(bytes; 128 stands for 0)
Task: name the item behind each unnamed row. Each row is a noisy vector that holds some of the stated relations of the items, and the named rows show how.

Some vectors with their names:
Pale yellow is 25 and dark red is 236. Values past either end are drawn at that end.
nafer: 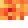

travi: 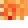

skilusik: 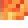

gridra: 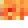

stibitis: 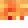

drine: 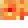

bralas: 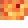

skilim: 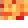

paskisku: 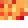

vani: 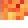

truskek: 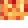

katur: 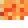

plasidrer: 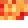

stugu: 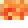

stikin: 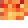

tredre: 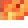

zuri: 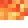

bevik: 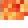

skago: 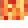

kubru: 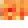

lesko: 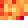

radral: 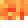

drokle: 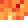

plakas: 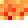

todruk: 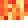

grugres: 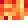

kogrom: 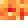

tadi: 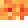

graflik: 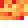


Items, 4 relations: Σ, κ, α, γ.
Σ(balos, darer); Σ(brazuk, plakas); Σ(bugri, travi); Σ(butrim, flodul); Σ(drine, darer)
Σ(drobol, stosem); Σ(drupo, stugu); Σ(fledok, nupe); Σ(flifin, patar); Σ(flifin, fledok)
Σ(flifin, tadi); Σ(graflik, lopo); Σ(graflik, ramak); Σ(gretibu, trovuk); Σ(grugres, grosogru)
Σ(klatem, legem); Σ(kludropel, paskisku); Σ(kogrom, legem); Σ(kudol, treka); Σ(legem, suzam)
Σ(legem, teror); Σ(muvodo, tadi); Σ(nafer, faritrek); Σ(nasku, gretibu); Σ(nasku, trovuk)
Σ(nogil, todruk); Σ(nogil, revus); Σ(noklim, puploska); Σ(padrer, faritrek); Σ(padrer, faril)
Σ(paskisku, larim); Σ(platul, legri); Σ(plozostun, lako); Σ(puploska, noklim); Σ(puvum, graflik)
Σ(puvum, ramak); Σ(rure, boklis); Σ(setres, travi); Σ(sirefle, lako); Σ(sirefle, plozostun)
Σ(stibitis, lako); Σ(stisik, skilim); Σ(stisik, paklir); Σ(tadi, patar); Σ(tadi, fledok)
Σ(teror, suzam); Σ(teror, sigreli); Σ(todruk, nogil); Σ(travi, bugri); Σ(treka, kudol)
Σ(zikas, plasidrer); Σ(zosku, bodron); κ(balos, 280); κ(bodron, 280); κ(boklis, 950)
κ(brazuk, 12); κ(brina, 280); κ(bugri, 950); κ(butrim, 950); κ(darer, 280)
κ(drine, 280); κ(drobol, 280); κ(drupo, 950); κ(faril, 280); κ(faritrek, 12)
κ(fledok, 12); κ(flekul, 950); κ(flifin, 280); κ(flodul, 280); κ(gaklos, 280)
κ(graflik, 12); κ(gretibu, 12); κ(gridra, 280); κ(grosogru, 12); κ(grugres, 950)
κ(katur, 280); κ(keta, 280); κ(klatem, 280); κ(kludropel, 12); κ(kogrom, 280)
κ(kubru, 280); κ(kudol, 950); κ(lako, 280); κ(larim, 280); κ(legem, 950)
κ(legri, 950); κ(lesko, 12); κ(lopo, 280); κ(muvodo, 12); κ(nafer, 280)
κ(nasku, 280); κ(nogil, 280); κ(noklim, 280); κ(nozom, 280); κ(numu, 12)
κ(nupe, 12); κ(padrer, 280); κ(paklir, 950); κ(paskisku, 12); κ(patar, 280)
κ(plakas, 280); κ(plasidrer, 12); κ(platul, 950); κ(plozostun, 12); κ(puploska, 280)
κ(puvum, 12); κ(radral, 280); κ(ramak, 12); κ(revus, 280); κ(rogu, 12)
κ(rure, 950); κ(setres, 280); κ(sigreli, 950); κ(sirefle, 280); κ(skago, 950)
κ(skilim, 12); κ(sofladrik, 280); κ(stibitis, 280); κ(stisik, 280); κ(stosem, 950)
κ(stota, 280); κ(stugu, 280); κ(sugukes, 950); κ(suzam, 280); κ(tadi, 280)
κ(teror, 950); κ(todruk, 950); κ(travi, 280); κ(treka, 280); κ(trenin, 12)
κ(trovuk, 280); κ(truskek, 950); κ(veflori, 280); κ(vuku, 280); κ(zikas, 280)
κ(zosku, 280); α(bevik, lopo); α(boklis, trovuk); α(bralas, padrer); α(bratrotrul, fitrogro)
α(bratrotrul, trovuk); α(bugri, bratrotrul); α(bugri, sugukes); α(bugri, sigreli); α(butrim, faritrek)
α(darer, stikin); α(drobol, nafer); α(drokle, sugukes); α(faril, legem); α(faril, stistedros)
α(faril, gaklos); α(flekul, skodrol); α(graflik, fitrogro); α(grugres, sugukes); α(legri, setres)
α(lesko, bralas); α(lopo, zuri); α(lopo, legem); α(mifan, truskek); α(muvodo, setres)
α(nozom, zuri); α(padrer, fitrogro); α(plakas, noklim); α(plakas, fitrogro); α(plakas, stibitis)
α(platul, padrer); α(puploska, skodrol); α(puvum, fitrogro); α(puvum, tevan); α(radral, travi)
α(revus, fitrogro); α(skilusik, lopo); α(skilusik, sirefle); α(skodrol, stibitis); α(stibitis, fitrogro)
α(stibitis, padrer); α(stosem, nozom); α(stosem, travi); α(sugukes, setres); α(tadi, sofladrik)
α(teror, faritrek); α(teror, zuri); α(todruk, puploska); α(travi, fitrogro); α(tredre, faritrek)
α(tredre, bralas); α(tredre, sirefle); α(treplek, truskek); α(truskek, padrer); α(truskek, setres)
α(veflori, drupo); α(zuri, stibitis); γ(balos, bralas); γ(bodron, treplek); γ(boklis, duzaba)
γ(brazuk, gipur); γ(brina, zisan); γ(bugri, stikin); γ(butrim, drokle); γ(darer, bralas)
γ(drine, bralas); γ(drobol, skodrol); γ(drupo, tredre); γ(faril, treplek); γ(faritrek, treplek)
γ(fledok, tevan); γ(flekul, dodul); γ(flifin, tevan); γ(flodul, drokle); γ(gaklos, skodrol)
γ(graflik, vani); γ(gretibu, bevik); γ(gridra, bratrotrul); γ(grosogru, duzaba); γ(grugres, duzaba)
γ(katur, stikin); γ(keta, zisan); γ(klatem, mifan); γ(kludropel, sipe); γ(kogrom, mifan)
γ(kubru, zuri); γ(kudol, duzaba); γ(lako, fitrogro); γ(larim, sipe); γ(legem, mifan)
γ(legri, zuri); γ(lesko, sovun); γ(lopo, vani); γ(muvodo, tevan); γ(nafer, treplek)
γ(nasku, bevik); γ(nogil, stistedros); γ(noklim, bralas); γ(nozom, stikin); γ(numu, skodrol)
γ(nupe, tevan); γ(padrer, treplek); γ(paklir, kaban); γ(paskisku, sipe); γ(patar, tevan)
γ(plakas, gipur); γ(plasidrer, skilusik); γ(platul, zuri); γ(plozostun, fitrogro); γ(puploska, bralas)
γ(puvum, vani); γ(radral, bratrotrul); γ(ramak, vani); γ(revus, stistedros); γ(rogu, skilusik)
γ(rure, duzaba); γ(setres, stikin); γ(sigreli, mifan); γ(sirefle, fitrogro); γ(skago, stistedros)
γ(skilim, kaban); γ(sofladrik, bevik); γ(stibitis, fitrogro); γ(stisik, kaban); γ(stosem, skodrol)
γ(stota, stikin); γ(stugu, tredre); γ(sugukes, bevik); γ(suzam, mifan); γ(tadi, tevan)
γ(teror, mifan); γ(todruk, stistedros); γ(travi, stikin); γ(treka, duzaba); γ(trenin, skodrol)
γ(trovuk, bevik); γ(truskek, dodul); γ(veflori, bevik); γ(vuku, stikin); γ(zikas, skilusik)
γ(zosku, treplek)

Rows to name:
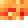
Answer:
suzam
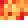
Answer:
grosogru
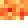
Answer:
nogil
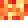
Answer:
teror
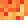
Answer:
treplek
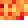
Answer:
brazuk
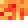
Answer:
setres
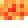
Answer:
trovuk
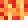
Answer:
bugri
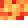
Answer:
ramak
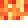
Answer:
stosem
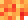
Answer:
nozom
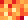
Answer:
muvodo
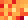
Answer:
kludropel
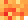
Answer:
revus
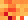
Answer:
padrer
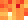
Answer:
tevan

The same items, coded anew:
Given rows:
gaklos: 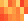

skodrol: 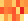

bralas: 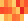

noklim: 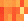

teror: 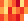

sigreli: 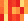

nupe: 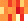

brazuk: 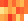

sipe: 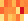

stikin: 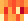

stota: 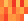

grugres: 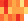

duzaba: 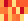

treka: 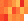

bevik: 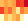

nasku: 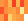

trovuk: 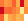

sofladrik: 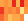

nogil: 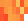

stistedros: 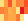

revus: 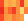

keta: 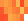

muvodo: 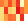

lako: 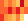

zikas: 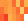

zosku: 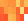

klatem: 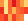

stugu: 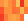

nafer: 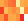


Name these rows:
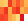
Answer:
patar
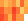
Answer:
puploska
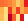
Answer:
faritrek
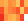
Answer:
bodron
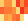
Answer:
zuri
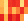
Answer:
legem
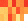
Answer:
gretibu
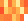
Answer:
faril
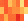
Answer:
platul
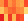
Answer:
paklir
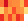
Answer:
kudol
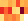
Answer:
mifan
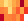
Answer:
lopo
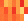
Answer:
travi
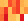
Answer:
tadi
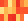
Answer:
graflik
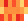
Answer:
drupo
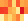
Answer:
drokle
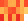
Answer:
stosem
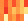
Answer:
sugukes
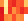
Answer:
suzam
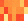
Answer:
legri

